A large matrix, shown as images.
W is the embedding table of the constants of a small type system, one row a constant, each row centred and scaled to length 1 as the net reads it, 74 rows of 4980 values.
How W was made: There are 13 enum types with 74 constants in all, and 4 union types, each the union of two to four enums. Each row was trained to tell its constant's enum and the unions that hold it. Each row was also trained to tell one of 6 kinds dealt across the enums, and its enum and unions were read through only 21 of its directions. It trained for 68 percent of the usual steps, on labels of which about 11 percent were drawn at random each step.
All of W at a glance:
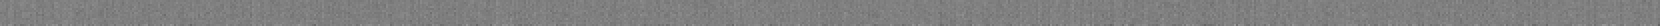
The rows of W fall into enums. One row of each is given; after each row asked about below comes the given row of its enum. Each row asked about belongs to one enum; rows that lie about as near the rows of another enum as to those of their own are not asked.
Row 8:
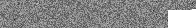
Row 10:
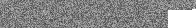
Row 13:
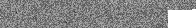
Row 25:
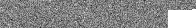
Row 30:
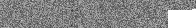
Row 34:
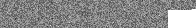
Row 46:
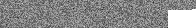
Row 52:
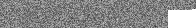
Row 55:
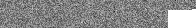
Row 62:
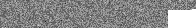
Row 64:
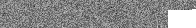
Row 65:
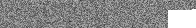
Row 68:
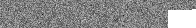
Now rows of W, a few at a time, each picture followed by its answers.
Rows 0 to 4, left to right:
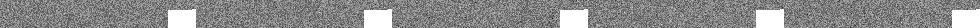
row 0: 68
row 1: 30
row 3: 62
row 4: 68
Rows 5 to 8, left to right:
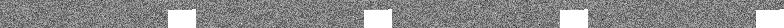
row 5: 8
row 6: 64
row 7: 10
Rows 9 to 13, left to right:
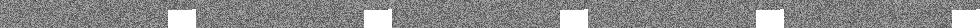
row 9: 64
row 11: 46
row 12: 10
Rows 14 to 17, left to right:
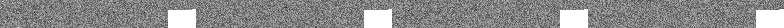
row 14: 13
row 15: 46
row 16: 55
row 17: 8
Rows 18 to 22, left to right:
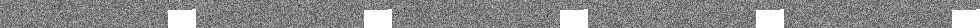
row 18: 30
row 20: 52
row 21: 10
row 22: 10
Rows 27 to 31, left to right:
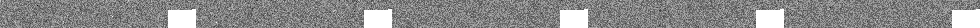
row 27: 68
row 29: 46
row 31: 52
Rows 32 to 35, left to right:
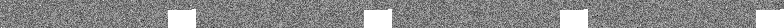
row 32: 34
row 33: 65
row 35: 55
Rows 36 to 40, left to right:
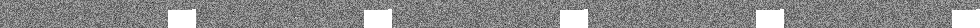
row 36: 64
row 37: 13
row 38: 52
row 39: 62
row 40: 13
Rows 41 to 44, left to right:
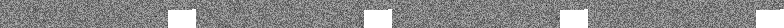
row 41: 62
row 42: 68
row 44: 64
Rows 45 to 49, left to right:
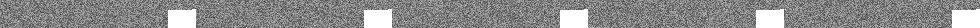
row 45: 68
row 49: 10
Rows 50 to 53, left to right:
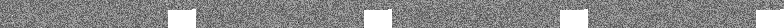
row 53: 64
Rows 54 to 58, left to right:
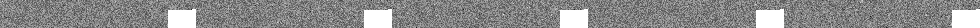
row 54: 55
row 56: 52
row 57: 46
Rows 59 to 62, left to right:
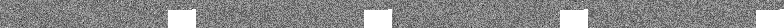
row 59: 25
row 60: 62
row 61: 30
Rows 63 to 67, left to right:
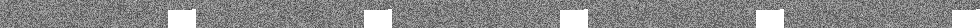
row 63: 30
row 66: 52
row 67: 62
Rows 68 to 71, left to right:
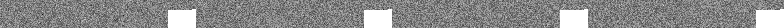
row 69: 46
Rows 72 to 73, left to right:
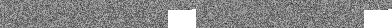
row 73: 30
